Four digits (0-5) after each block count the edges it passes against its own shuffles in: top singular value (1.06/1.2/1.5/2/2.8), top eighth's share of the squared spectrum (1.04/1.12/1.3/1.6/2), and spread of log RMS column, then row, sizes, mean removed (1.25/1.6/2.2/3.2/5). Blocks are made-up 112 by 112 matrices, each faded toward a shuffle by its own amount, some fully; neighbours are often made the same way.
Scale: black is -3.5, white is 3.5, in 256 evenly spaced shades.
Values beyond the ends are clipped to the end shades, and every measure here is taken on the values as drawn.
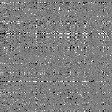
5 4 2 3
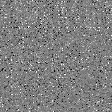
3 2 1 2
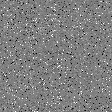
1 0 0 0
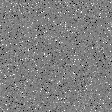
1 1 0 0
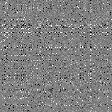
4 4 2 3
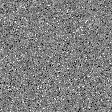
0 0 0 0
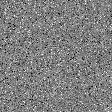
0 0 0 0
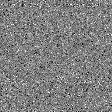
1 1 0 2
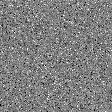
0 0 0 0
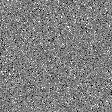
0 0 0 0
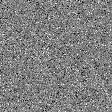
0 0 0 0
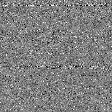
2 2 0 3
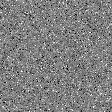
0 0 0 0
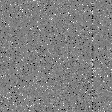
3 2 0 0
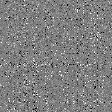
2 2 3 2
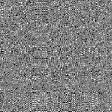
4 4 2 3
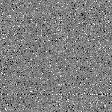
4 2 1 1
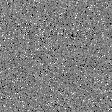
3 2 0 1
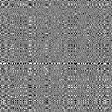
5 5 4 4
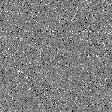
3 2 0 1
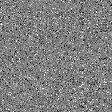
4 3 1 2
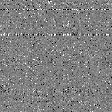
4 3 1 2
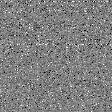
1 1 0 2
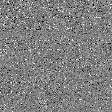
1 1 0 2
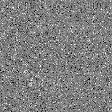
3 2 1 1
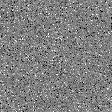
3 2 0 0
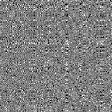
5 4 3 3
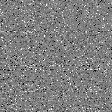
3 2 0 2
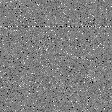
3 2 0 1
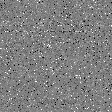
2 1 0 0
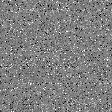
3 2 0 1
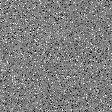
2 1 0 0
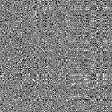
5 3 3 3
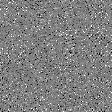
4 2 1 1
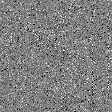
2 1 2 0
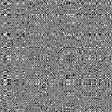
5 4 3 3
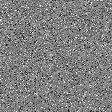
2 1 0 0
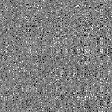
4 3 2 2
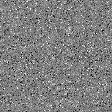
3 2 0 1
